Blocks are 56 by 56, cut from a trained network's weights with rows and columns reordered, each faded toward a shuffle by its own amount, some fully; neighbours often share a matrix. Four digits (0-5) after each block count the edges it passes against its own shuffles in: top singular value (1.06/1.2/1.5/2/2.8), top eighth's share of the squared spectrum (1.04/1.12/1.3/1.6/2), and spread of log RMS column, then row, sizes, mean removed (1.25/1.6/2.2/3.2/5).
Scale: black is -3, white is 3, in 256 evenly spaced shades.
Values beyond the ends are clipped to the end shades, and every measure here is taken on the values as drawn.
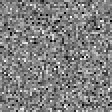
2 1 0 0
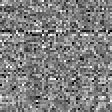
4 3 0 2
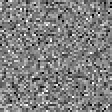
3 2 0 1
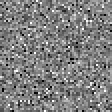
0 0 0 0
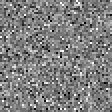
2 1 0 0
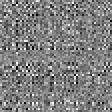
4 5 3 3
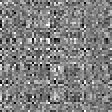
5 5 3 3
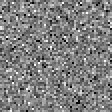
0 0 0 0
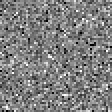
0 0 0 0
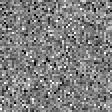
1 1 0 0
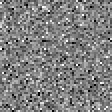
1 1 0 0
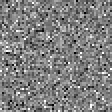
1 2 0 0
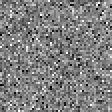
0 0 0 0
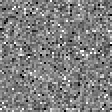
1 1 0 1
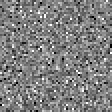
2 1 0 0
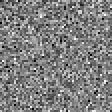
0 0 0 0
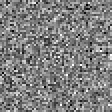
2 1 0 0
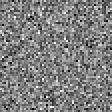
0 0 0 0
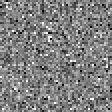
3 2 0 1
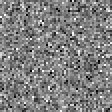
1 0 0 0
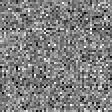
3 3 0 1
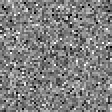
1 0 0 0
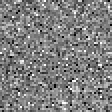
1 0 0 0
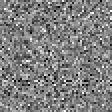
3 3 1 1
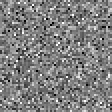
1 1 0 0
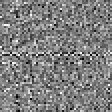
4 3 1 2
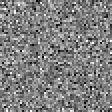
2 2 0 1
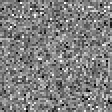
1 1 0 0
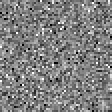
2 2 0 0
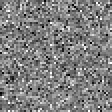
1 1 0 0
